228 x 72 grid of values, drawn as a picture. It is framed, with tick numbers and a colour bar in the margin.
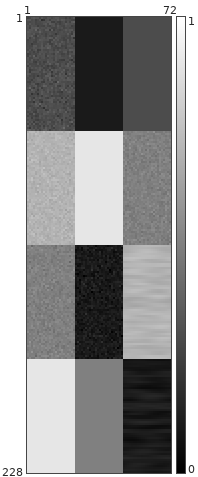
The table splits into 4 rows of 3 panels. Panel 1,1: low, fine-grained, faint in contrast. Panel 1,2: very low, flat. Panel 1,3: low, flat. Panel 2,1: high, fine-grained, faint in contrast. Panel 2,2: very high, flat. Panel 2,3: middling, fine-grained, faint in contrast. Panel 3,1: middling, fine-grained, faint in contrast. Panel 3,2: very low, fine-grained, faint in contrast. Panel 3,3: high, streaked across, faint in contrast. Panel 4,1: very high, flat. Panel 4,2: middling, flat. Panel 4,3: very low, streaked across, faint in contrast.
